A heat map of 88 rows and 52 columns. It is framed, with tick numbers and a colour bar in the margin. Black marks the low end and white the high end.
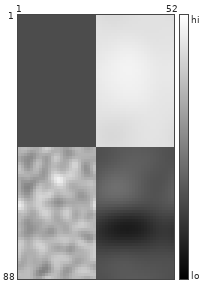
The table splits into 2 rows of 2 panels. Panel 1,1: low, flat. Panel 1,2: very high, smooth, faint in contrast. Panel 2,1: high, blotchy. Panel 2,2: low, smooth.
